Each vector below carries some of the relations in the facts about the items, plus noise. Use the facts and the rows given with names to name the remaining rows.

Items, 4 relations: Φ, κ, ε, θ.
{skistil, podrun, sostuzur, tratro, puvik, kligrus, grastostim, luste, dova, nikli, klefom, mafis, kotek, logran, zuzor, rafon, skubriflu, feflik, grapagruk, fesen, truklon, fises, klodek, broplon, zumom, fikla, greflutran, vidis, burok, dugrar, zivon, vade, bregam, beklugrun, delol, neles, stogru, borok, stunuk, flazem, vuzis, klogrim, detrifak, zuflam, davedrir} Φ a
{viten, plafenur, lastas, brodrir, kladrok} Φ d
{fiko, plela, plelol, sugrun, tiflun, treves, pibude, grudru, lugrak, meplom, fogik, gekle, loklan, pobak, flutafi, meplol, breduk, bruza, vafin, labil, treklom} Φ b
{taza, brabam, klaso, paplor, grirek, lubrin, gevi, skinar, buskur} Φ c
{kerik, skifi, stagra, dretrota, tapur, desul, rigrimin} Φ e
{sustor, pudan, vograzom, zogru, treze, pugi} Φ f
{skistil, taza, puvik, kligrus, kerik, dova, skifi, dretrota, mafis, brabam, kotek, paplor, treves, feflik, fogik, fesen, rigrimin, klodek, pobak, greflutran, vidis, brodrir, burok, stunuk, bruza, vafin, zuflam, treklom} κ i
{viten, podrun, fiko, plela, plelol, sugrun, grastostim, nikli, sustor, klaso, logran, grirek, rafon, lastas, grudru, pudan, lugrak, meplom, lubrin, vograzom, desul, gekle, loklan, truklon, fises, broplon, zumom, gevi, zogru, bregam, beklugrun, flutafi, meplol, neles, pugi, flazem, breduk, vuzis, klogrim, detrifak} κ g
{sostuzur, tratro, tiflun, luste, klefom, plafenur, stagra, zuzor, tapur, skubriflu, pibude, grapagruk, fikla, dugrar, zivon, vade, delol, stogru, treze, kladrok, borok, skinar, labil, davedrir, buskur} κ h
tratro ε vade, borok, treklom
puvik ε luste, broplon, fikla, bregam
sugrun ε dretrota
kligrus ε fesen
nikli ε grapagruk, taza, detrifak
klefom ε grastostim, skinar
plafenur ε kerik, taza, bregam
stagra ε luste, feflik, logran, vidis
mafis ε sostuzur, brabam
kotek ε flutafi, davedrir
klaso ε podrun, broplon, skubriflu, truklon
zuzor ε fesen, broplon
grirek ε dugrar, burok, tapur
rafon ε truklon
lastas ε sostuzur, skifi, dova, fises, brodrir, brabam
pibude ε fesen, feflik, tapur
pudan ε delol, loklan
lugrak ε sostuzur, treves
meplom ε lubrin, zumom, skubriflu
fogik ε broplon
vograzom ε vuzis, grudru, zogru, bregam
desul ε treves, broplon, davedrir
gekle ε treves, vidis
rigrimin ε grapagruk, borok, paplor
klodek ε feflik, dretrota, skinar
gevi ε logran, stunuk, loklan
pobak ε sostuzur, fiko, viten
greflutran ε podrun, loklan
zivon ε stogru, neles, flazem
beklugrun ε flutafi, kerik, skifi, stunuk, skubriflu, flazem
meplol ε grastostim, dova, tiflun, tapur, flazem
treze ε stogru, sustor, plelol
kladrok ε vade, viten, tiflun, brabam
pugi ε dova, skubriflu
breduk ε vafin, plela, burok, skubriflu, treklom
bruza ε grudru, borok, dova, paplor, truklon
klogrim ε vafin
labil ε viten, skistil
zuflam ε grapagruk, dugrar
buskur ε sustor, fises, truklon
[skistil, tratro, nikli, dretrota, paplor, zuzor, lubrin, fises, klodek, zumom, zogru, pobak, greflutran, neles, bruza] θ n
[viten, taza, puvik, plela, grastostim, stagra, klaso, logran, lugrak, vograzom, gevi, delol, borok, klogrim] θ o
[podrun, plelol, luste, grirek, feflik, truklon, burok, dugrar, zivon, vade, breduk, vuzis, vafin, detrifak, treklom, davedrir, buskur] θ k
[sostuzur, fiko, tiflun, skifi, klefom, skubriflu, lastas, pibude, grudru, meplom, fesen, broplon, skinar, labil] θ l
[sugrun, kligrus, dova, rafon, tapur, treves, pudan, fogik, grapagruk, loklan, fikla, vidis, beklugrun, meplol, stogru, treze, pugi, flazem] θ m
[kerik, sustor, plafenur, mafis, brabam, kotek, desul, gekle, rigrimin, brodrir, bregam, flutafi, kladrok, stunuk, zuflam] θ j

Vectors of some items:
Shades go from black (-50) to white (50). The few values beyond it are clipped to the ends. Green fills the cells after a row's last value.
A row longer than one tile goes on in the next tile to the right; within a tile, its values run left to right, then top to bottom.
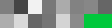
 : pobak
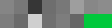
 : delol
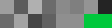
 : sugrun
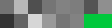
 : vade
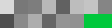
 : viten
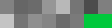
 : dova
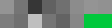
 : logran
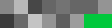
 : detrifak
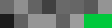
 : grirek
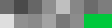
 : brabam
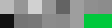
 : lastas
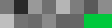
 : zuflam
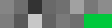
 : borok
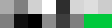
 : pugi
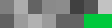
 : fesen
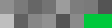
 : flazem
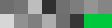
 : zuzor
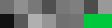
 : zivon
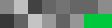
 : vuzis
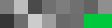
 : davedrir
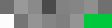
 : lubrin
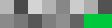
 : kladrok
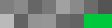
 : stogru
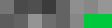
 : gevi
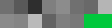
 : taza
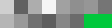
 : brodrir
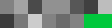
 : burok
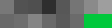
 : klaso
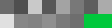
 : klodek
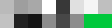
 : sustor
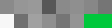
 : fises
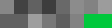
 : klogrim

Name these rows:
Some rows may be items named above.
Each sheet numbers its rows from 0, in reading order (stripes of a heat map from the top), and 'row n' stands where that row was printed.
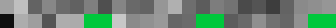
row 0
plelol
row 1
vidis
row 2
gevi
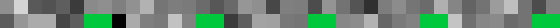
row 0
broplon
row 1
labil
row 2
klefom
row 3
taza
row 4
dova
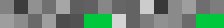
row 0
kligrus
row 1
tratro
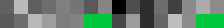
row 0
skinar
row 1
stagra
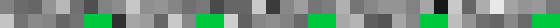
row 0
dova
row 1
tiflun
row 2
tratro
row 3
flutafi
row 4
brodrir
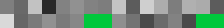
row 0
nikli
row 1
plafenur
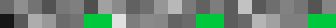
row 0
zivon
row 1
stunuk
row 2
skinar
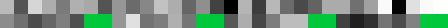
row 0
plafenur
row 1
treves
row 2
skifi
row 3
vograzom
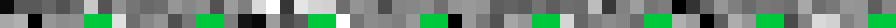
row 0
desul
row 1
bregam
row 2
treze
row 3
lubrin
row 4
breduk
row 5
tratro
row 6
rigrimin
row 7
sostuzur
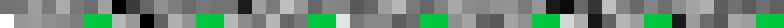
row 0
skistil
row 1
rigrimin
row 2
mafis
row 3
stunuk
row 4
loklan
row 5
kerik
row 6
meplom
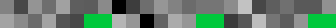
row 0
kligrus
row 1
rigrimin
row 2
truklon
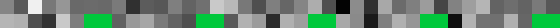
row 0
bruza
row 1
puvik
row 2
plela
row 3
tapur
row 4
pibude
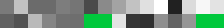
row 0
skubriflu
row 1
zogru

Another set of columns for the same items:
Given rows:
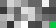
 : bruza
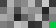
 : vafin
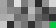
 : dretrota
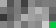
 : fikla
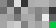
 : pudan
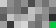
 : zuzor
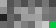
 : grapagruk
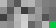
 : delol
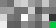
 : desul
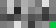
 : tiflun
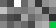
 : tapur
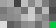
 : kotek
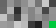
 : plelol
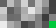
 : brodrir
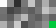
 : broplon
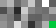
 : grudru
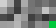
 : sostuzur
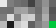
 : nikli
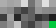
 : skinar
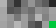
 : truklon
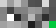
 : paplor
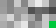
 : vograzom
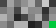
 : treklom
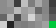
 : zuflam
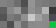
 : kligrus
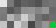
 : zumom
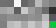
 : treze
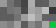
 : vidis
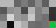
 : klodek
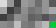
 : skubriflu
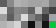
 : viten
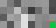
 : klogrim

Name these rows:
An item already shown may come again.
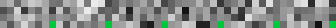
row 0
puvik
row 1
plafenur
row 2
plelol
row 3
plelol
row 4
loklan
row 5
buskur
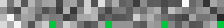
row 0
zogru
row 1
treves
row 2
flazem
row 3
tapur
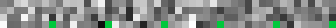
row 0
desul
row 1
lastas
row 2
flutafi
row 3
lugrak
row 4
vidis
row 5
klefom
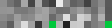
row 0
zivon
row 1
nikli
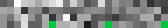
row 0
stagra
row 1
lubrin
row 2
dova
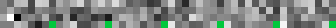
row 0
grirek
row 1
skinar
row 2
skistil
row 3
bregam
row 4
mafis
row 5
kerik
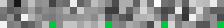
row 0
bregam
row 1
treze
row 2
fogik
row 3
gekle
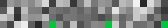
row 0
breduk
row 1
fesen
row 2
kladrok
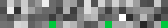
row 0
labil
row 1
treves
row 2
paplor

